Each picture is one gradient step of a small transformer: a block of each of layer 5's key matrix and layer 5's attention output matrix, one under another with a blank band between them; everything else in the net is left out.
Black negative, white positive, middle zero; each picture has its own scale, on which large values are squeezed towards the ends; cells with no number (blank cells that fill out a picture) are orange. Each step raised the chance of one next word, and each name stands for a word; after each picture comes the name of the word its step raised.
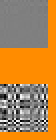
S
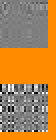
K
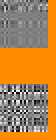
K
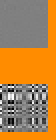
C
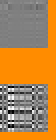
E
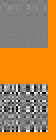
K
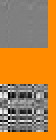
S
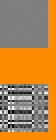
E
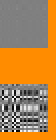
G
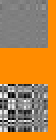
S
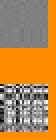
C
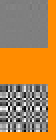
G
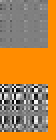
C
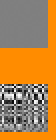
C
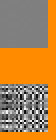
E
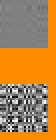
G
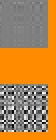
E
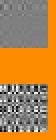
K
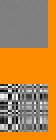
C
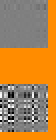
S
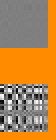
C
